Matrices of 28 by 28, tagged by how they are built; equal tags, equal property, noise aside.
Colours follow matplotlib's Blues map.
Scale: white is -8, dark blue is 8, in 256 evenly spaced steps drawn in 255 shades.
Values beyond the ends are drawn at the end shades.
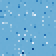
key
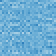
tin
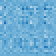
tin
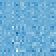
tin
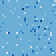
key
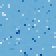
key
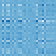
tin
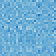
tin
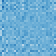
tin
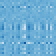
tin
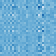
tin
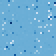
key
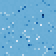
key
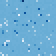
key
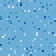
key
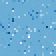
key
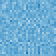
tin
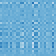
tin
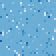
key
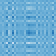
tin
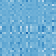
tin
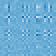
tin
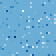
key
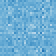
tin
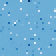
key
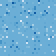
key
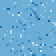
key
